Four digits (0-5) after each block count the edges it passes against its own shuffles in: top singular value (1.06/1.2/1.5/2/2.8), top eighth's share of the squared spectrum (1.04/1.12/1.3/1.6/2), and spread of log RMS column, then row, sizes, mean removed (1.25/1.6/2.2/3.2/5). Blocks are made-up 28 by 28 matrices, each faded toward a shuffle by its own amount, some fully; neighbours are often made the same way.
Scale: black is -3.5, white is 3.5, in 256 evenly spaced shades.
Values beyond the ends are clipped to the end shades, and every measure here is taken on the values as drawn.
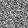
0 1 0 0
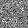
0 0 0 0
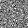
0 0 0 0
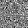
3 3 1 1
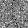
0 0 0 0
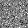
1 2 0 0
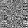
3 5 2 2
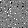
2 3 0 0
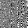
2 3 3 0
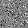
0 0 0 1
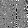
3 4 2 0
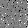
1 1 0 0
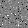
0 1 1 0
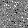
0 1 0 0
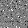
0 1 0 0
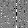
3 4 2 0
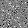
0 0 0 0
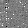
2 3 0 0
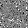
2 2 1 0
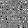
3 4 2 2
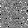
2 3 1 1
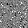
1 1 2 0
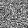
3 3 2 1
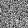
1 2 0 0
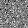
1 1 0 0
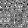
3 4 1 2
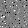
2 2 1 0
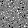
0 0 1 0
